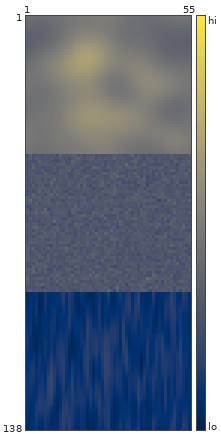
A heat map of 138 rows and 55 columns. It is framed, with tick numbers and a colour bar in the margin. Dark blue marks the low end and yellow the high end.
It is made of 3 by 1 panels. Panel 1,1: middling, smooth. Panel 2,1: low, fine-grained, faint in contrast. Panel 3,1: very low, streaked downward, faint in contrast.
